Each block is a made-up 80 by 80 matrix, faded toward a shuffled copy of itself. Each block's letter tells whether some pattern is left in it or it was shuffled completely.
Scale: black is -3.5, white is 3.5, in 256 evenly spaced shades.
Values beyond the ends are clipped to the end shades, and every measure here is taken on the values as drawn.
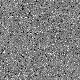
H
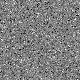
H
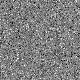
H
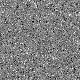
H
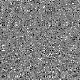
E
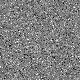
H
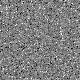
H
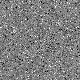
H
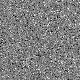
H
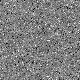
H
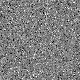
H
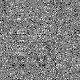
E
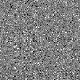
E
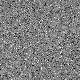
H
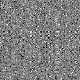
E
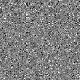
E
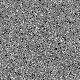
H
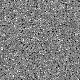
H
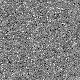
H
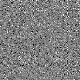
E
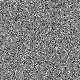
H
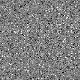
E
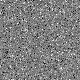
H
